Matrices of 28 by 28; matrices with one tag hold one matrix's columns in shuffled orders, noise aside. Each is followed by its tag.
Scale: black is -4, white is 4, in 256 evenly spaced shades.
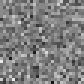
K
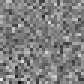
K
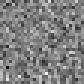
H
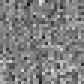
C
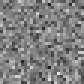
H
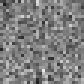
C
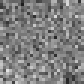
C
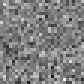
K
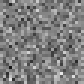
H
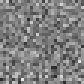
K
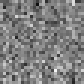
C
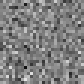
H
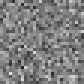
H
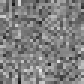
C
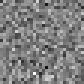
H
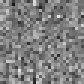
C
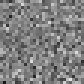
K
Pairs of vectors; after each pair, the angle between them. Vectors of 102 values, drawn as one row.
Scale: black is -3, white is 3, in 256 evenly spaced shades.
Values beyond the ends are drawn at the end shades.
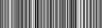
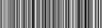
partly opposed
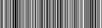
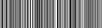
partly aligned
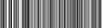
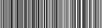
orthogonal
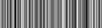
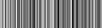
orthogonal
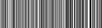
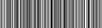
partly opposed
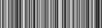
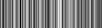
partly aligned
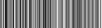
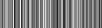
nearly opposite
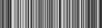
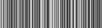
orthogonal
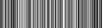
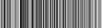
partly opposed
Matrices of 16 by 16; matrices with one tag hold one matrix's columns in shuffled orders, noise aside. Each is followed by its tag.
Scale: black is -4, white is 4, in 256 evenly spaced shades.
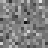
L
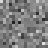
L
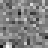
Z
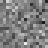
L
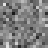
Z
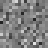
L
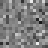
L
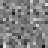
Z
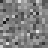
L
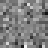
Z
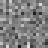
Z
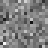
L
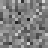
L
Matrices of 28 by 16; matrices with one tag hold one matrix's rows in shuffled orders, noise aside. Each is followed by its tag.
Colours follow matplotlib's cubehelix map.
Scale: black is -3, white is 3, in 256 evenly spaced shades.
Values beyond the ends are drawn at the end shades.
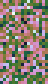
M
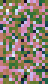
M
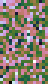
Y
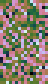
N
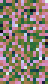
N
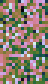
M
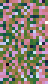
N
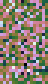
M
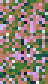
M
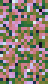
Y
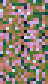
M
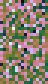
M
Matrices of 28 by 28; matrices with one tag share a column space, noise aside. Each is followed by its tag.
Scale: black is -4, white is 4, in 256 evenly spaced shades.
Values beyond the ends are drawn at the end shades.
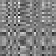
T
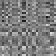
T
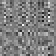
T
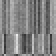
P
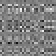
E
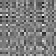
T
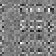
E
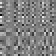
T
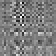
T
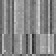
P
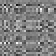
E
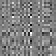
T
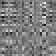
T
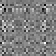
E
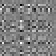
E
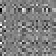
E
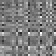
T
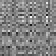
T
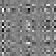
E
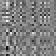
T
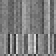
P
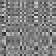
T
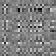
E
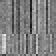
P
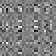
E
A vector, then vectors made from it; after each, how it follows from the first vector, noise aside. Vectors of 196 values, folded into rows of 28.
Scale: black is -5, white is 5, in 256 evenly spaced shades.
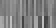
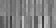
negated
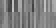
reversed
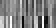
scaled up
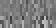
sign-scrambled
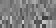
sign-scrambled
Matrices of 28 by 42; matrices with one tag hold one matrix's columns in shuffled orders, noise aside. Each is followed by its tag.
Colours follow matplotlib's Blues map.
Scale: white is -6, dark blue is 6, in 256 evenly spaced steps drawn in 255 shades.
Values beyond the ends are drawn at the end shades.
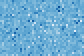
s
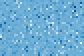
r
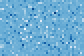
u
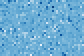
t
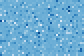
s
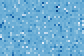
r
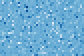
r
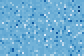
s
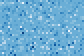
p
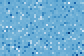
p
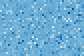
u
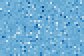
r
